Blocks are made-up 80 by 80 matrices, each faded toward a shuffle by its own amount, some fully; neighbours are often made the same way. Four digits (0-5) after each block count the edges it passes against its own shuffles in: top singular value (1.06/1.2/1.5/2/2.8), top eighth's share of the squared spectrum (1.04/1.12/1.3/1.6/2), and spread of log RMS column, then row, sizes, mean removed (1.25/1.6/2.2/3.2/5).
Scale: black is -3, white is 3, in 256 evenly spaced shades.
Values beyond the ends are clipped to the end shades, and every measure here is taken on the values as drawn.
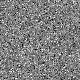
0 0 0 0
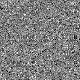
3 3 1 1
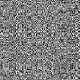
4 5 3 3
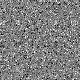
3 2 0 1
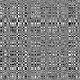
5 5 4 4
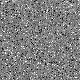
2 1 0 0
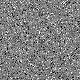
2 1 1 0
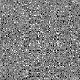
4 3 2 2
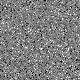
0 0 0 0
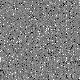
3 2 1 0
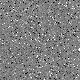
0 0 0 0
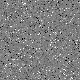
1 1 0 0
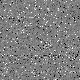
2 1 0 1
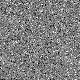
0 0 0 0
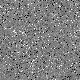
2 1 0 0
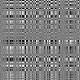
5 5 5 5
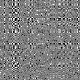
5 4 3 3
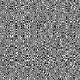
5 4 3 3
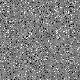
4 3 1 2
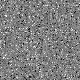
2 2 0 0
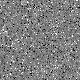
2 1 0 0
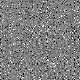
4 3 2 1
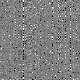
4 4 3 1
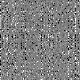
4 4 3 1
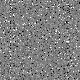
3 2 1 0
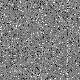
2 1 1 0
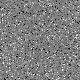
1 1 0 0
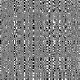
5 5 4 3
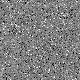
0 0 0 0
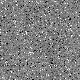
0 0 0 0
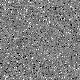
0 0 0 1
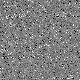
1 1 0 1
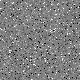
0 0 0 0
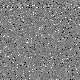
2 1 0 1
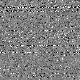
2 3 0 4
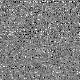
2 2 0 3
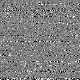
2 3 0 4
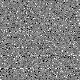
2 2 0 2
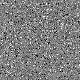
0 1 0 1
